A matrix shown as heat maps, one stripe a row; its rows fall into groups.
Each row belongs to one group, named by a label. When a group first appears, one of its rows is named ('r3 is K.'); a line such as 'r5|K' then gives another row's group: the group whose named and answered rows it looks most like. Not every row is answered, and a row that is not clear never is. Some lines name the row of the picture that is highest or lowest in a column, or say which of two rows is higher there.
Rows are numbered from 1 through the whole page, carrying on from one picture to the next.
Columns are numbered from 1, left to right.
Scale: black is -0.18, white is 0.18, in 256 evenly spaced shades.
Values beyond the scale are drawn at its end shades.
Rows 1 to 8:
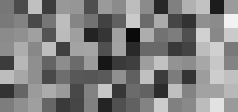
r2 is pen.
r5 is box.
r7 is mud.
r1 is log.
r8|box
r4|box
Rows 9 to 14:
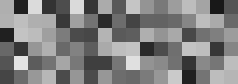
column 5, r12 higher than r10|Yes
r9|log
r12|log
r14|mud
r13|pen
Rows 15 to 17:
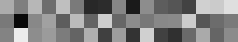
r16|log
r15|box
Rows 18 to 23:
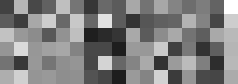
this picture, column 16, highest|20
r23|pen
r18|pen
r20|pen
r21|pen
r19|log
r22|log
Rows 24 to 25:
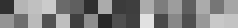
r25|box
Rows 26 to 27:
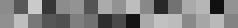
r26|log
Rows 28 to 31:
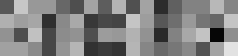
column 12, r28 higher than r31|No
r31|pen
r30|log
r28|box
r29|pen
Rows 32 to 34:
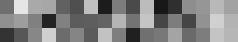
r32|box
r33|box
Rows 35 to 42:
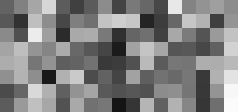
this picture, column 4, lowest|40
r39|box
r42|mud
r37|mud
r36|log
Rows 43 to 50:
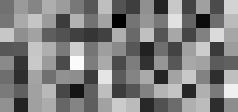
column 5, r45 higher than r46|No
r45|box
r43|mud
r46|log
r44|mud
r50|log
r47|log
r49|mud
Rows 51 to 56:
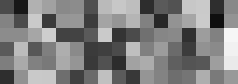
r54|pen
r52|log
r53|mud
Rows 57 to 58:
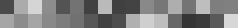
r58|pen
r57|mud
